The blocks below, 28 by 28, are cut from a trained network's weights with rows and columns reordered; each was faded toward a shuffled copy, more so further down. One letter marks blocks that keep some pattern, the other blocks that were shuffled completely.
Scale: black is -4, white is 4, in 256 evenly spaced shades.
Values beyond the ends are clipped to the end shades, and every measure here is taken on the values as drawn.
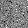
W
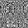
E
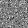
W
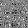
E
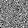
W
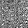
E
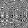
E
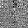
E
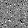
W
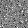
W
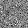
W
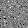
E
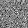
W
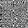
E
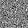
W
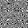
E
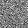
W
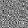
E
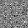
E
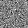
W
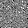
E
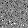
W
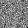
W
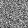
W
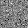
W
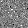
W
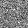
W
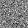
W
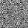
E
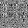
E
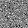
W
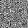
E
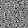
E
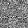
E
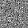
E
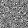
W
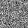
W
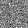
W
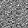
E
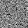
E
